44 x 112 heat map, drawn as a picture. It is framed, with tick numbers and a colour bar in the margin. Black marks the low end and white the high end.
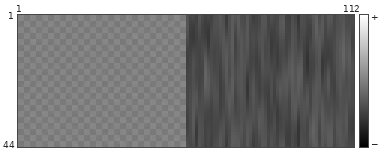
It is made of 1 by 2 panels. Panel 1,1: middling, checkered, faint in contrast. Panel 1,2: low, streaked downward, faint in contrast.
